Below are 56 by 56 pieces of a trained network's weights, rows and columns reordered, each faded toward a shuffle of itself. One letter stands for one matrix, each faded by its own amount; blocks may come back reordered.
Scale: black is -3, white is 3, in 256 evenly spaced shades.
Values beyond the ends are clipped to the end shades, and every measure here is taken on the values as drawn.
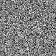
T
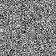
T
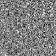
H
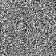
H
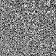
H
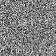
H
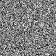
T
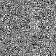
H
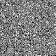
T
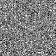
H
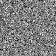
T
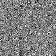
H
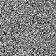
T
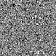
T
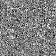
H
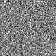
H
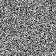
T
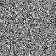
H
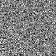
T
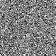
T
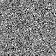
T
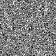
T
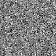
H
